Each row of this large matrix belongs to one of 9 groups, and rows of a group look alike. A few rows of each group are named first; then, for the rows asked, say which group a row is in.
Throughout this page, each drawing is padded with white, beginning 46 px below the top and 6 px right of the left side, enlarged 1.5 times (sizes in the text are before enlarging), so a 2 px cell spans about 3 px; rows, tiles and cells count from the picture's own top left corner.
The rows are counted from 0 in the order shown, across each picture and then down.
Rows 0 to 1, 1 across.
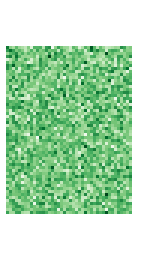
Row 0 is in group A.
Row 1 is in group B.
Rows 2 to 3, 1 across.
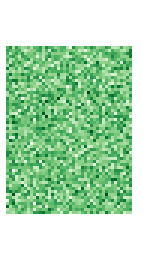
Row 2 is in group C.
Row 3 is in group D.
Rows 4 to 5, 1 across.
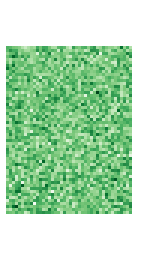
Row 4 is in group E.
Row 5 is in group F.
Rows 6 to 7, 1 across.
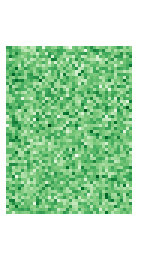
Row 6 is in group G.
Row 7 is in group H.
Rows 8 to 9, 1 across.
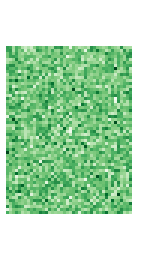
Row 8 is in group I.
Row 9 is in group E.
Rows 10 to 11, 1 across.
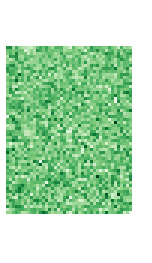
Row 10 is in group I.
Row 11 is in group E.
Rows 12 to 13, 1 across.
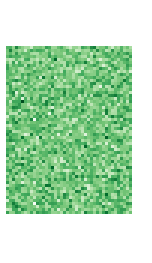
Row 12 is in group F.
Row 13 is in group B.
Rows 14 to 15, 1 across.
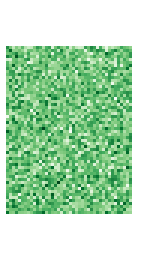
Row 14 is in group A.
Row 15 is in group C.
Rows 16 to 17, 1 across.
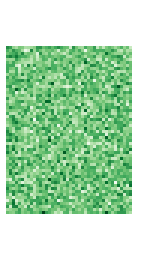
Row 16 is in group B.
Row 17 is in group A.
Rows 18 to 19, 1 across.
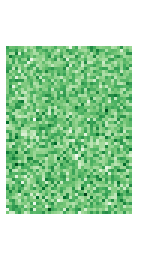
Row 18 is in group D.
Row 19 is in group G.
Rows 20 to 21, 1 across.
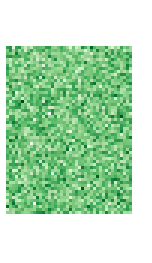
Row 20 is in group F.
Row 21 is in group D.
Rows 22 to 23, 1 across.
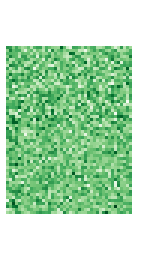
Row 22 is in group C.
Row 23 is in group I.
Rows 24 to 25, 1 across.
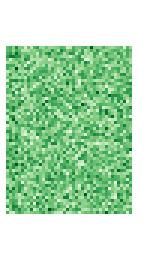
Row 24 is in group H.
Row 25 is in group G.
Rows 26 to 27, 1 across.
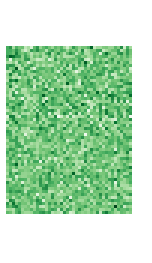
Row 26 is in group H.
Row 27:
I
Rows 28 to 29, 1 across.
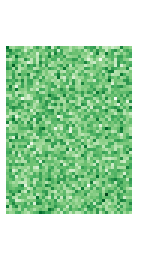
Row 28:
A
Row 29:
D
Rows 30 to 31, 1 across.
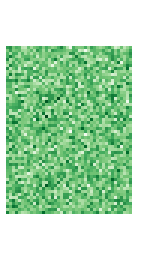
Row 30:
C
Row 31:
C
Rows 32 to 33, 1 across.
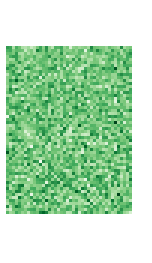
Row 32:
I
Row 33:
E
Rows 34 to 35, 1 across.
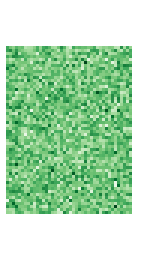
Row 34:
E
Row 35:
I
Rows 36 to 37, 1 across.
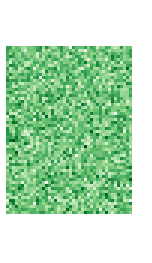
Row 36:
C
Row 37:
H
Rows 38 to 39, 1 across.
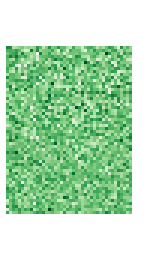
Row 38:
B
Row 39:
G
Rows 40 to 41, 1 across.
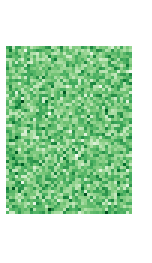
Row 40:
F
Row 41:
G
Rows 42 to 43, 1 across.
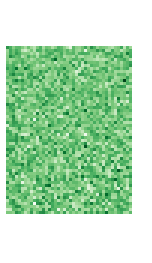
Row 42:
G
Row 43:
B
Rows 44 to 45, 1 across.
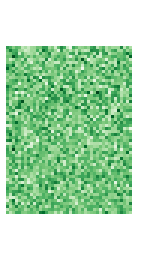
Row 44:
E
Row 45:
A
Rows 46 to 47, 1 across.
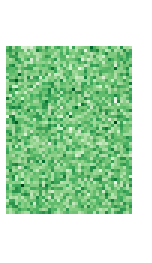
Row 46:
I
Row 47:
F
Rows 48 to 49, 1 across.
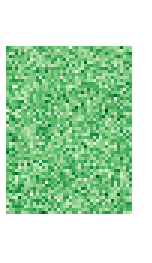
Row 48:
D
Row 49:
E
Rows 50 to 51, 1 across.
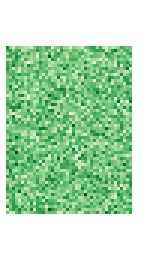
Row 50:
A
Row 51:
G
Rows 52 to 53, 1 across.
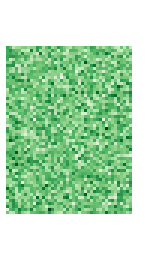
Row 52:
B
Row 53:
G
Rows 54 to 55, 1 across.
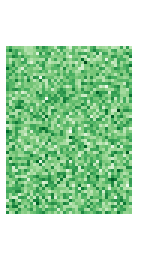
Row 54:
E
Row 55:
C
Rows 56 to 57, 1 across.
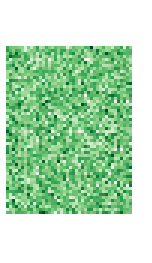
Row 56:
H
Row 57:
A
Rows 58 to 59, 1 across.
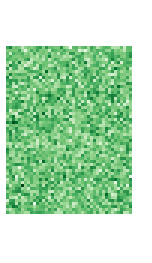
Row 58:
C
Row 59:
F
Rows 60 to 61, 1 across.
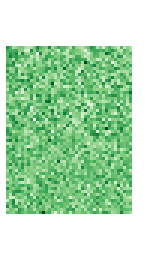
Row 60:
B
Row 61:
A
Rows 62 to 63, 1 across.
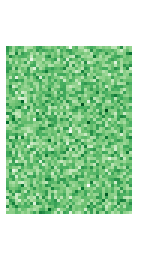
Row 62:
D
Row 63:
D
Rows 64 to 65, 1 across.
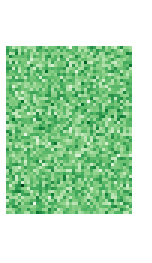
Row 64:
D
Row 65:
F
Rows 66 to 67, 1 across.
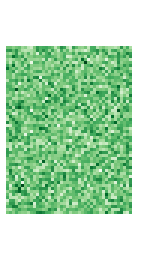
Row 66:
E
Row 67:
F
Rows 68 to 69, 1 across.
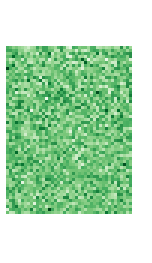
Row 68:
E
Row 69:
G
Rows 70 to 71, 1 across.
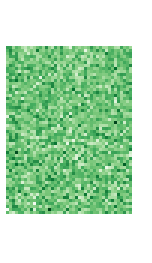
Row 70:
I
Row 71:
G
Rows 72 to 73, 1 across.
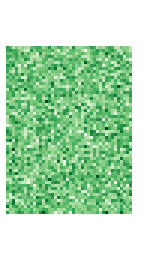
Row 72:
B
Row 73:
A
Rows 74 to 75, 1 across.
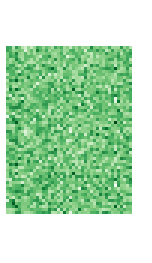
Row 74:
I
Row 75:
I
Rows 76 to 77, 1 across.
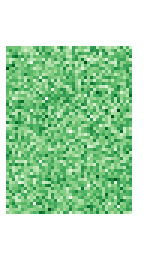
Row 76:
E
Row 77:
D
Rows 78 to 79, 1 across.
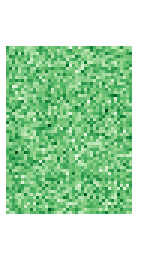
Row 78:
D
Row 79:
G
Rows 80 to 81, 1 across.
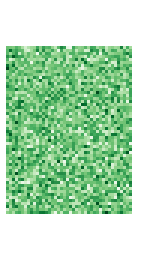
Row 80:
E
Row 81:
A
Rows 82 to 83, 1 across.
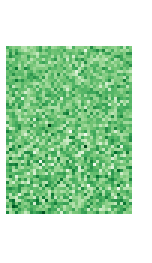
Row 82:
G
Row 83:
C
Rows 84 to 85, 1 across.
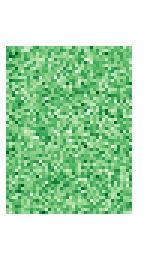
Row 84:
H
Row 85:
E
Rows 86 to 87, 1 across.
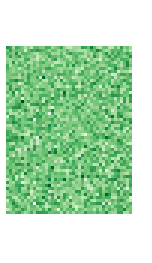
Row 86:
F
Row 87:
B
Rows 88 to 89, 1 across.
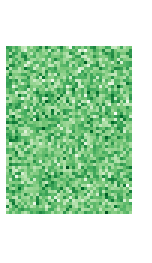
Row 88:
C
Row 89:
H
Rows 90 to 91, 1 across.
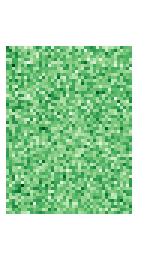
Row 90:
A
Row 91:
F
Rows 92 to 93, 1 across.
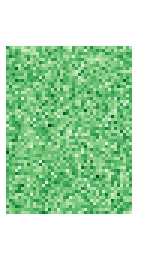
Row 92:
G
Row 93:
E
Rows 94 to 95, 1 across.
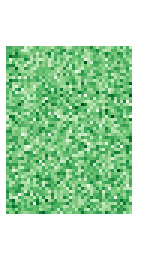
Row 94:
H
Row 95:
C
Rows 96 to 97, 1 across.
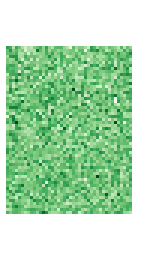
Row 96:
I
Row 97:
E
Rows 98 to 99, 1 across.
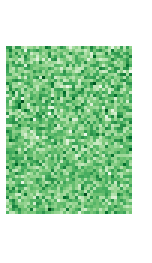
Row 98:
F
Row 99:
G
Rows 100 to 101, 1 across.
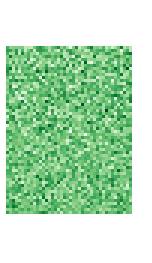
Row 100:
D
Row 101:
C
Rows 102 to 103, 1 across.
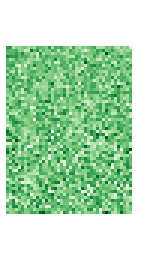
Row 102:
B
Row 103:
A
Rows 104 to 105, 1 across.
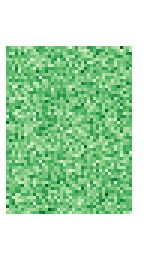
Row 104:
D
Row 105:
D
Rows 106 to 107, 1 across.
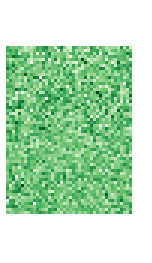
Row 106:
E
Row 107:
F
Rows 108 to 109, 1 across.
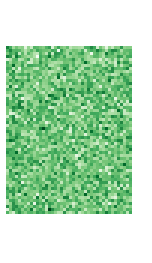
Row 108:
A
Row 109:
G
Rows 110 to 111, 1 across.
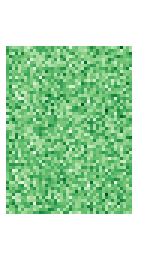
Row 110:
D
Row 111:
D
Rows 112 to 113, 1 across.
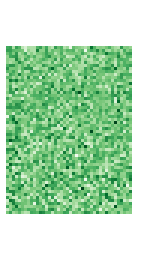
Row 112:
I
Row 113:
H
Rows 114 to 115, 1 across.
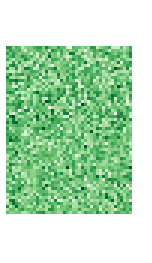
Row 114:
C
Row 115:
H
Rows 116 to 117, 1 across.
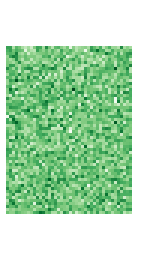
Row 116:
I
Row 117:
D
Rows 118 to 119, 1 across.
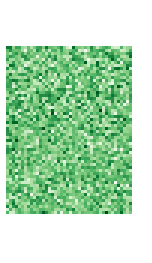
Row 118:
C
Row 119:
A
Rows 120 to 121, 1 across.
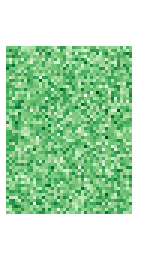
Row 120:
E
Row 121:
B
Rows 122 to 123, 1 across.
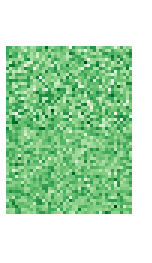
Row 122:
C
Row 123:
I
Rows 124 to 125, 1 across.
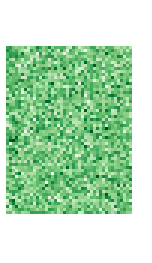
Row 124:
B
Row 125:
H
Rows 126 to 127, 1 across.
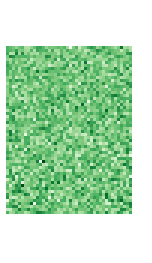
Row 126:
D
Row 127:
F
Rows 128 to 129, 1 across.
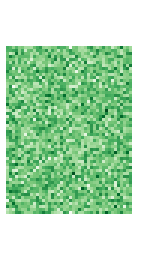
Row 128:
D
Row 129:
I
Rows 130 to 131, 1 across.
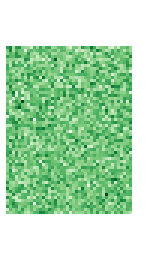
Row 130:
F
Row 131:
D
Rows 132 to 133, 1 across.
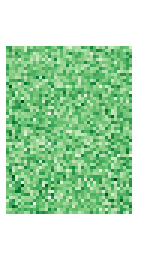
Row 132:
F
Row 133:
F
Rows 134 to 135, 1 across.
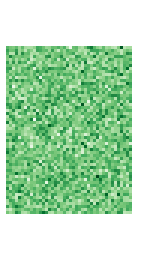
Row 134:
D
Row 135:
E
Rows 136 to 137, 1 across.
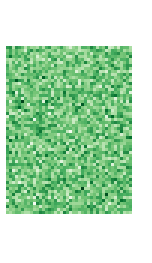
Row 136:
F
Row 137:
D
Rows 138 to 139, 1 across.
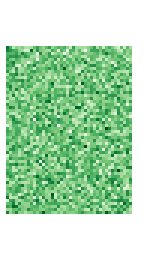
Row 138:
B
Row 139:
C
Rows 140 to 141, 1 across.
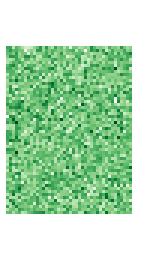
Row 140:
I
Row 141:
H
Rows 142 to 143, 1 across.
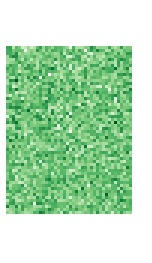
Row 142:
I
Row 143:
D
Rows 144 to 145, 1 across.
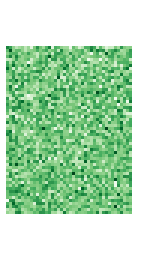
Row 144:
A
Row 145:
I
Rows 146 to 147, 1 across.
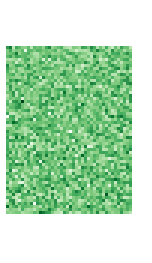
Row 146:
F
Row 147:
D
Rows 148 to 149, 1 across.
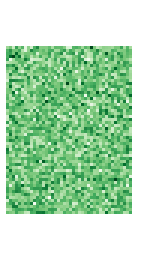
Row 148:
H
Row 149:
F
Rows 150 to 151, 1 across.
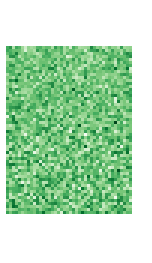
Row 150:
I
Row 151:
C
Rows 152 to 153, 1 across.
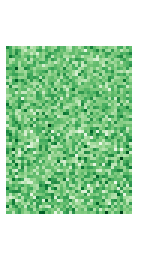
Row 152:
G
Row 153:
A
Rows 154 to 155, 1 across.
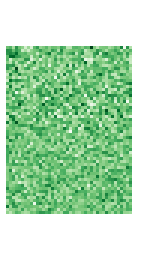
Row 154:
H
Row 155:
D
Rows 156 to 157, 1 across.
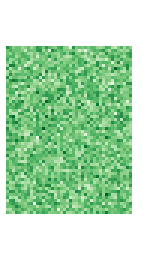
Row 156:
C
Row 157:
B
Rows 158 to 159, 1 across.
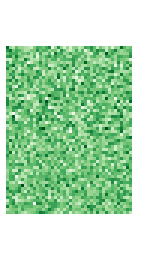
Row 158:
A
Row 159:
D
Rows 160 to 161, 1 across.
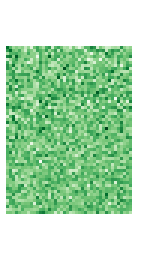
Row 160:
A
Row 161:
D
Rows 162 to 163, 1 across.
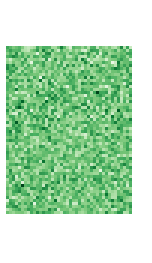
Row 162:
E
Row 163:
F
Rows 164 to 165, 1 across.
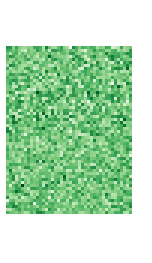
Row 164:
C
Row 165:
F
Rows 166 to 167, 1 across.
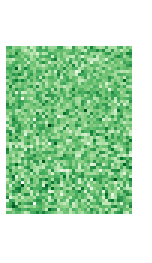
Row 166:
G
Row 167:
F
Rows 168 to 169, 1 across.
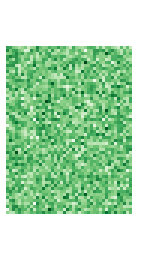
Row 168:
B
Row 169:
G
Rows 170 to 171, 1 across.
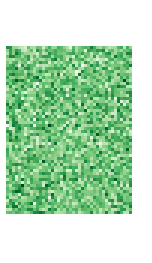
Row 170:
G
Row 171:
F
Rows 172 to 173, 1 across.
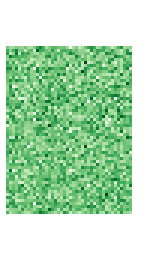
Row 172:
D
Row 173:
D
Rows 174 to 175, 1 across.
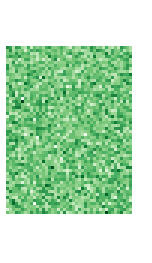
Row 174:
F
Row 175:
B
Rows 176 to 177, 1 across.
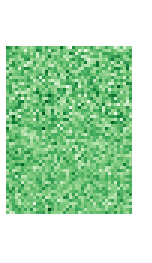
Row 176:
C
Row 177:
G
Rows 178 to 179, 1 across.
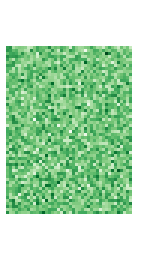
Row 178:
B
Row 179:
C
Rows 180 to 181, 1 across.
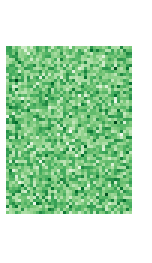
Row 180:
I
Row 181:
D
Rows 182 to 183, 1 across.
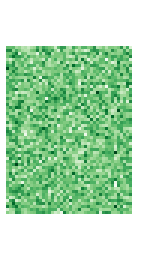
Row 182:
E
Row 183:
I
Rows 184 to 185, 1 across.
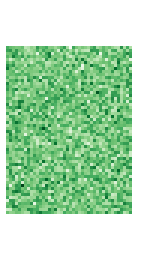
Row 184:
E
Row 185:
F
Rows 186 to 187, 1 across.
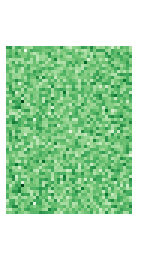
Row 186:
F
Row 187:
F
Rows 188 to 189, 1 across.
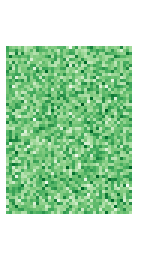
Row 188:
D
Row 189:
H
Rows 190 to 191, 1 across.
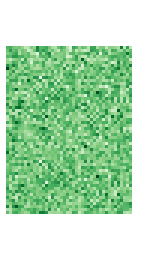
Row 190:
E
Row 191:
E
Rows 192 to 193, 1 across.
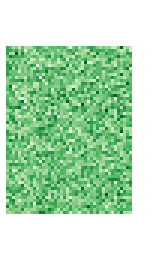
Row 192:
D
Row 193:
D
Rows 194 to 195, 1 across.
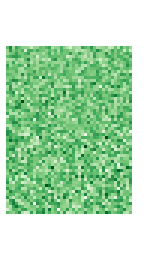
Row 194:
F
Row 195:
B
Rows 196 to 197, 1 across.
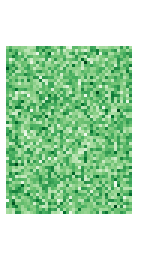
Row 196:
E
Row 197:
I
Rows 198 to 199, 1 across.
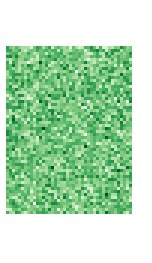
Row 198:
A
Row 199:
B
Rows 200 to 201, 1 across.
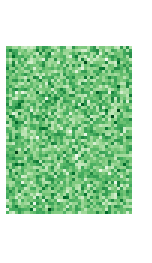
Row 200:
E
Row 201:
G
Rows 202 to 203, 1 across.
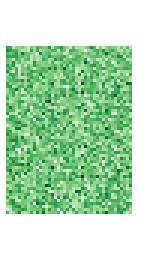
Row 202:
B
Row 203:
B
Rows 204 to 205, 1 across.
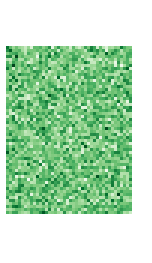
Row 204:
A
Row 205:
E
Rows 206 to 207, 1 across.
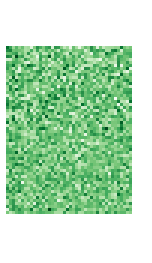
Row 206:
A
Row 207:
G
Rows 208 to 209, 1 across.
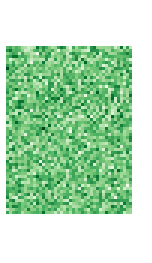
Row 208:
E
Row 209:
C
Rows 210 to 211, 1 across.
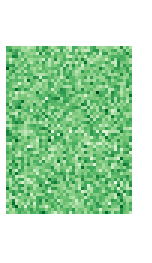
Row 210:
E
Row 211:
A
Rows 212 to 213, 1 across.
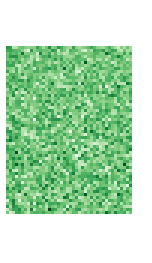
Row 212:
B
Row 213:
G
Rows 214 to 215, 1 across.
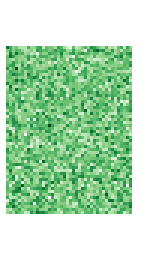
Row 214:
G
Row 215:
F
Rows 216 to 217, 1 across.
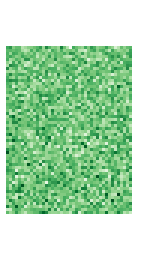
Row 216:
C
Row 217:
E
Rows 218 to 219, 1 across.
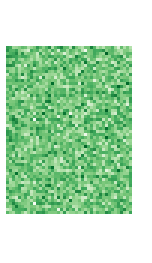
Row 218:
B
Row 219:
B
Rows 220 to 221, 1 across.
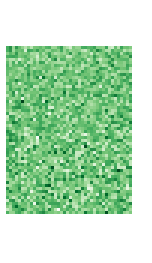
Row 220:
F
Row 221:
B
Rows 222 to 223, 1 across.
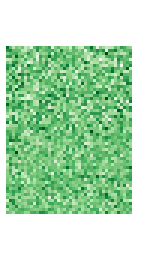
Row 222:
A
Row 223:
H
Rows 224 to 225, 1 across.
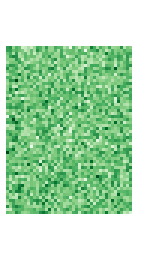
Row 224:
I
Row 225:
E
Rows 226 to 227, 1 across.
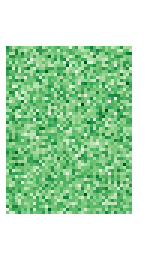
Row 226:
D
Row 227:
G
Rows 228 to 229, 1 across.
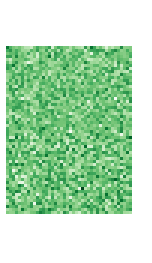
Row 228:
A
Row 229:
D
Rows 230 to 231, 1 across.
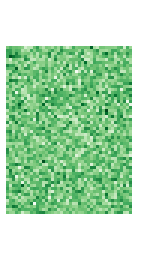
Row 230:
H
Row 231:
F
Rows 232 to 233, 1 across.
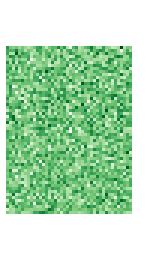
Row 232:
D
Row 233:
D
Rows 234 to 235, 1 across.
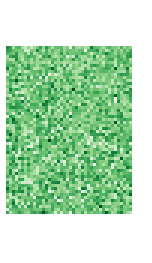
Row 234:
I
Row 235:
A
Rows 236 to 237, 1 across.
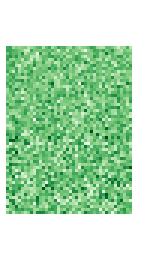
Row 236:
B
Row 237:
H
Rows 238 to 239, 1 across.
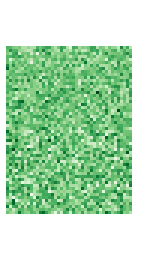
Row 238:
E
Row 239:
A
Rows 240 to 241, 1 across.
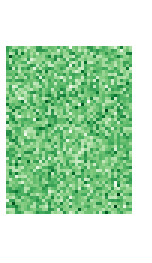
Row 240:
D
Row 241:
I
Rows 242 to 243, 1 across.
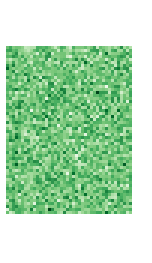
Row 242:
E
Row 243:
G
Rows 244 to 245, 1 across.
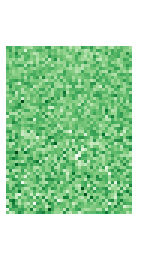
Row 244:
F
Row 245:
G
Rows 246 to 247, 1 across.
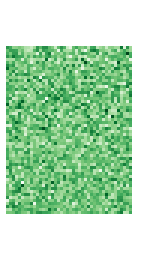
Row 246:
E
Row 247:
F
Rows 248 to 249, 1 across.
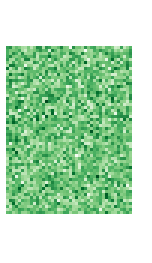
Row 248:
C
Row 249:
H
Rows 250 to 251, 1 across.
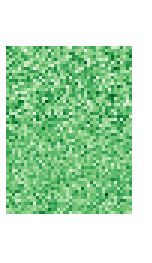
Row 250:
C
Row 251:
D
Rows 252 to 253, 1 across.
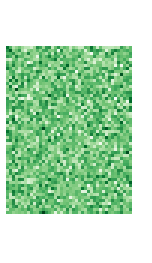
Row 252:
A
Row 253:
A
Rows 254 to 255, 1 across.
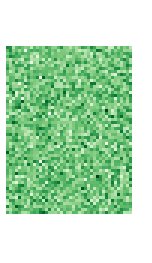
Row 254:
F
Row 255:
E
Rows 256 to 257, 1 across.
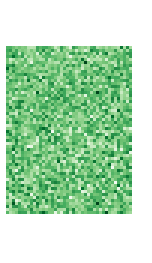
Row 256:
E
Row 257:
A
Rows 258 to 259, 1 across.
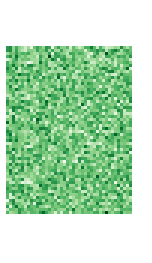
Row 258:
A
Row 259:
A
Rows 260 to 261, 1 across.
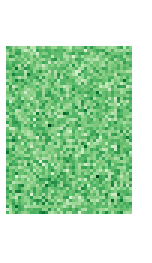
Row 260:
G
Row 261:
E
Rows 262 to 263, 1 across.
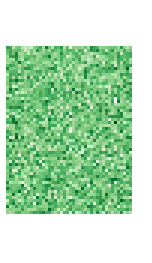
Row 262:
I
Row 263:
D
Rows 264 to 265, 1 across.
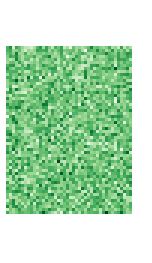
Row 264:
I
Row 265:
A
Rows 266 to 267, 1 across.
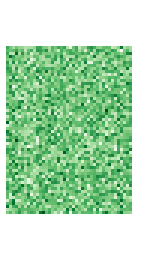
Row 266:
D
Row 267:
A
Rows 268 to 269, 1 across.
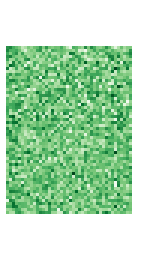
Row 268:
C
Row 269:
I
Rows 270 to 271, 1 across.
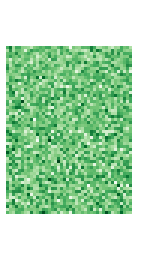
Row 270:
F
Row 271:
A
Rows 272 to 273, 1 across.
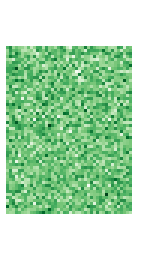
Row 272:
G
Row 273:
D
